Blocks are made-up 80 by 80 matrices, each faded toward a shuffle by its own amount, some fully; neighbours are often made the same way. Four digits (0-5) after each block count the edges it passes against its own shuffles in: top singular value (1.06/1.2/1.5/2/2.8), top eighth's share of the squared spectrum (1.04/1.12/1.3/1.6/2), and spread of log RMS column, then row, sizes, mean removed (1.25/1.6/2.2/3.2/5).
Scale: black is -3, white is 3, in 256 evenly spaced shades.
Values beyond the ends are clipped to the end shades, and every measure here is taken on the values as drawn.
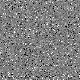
3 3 1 1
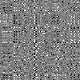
4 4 3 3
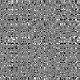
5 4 3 3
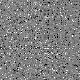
3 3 1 2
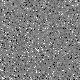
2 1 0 0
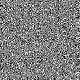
3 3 1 1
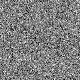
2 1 0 0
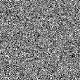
3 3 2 2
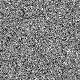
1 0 0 0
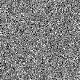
3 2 0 1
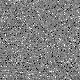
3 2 0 0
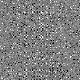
4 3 2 2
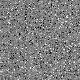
3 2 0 0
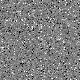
3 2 1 1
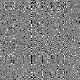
4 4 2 2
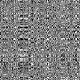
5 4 3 3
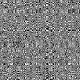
4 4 3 3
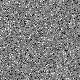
2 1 0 0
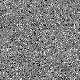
3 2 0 1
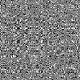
4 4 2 2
